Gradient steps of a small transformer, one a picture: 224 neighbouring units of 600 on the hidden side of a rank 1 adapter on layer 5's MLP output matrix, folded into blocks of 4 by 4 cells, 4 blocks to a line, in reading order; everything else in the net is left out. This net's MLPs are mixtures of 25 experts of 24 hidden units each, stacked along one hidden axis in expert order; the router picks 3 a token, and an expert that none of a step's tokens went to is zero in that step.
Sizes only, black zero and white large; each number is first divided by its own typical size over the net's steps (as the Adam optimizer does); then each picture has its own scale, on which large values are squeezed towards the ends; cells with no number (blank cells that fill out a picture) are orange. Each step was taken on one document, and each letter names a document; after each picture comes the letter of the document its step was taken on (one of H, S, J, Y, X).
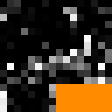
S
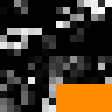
S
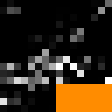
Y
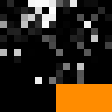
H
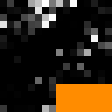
H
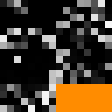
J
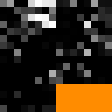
H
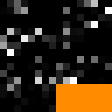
J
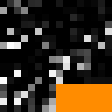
S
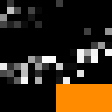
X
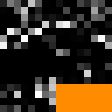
J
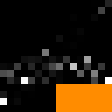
Y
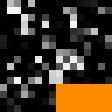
S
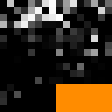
H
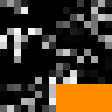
J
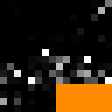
Y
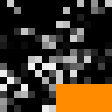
S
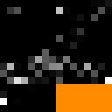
Y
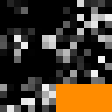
J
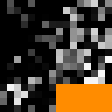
S
